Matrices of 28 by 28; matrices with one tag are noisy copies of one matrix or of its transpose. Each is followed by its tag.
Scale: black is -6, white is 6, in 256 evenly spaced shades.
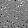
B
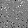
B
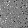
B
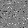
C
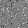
C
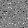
C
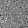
B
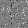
C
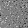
B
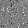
C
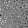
B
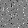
C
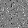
C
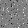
C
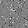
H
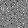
C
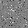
H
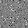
H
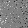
B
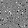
H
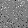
B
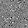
H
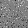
B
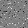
C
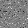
C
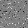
C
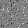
C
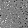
B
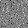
C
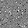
H
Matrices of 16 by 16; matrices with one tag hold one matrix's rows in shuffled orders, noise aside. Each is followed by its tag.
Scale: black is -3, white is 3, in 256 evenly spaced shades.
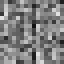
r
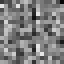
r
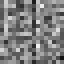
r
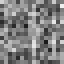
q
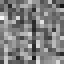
r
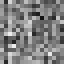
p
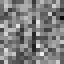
r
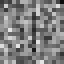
r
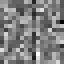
r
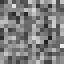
q
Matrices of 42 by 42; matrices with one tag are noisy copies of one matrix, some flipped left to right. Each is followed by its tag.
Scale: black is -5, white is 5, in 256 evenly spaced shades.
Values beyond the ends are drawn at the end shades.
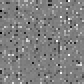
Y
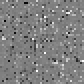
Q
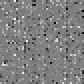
Y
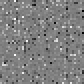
Y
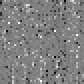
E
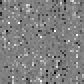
E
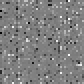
Y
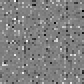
Y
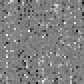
E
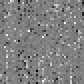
E
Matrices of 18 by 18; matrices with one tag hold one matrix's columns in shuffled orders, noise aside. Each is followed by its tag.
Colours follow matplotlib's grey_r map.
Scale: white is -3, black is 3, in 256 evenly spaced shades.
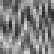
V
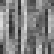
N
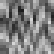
V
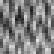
V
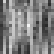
N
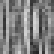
N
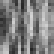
N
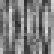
N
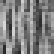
N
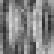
N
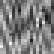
V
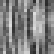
N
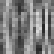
N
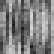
N
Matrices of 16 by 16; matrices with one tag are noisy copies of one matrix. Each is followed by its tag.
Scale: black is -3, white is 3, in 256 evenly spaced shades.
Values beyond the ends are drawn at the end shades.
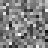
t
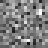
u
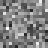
t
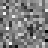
t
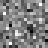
t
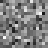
u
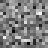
u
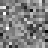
t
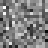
t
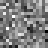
t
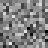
t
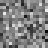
t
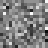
t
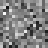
t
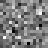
u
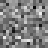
u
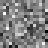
t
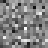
u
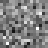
u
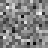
u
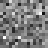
u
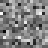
u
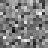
u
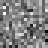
t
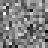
t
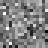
t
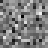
u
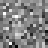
t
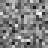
u
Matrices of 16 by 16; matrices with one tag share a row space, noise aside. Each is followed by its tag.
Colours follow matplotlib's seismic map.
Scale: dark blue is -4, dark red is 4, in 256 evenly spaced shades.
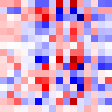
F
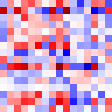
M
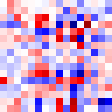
F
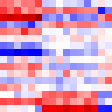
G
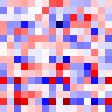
M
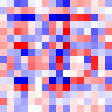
M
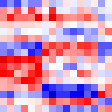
G
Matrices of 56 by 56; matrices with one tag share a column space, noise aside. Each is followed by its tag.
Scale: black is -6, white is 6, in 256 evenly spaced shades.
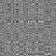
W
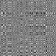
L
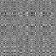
L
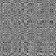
W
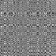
L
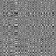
L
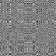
W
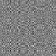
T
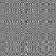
W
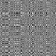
L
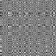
L
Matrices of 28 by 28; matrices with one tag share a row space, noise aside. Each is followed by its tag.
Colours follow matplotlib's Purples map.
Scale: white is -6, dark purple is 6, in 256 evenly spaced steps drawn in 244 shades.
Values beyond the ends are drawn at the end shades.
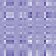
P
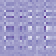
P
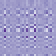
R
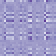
P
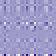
R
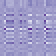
P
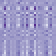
R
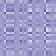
P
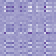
P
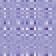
R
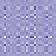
R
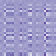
P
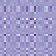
R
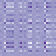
P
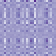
R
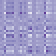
P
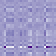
P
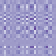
R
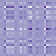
P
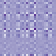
R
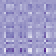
P
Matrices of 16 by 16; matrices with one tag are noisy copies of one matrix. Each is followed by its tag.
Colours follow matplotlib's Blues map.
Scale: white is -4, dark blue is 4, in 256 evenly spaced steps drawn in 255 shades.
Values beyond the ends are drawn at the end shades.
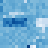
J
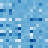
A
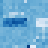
J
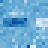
J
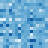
A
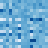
A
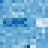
J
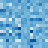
A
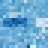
J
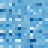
A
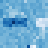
J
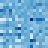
A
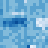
J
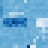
J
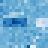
J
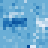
J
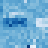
J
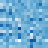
A
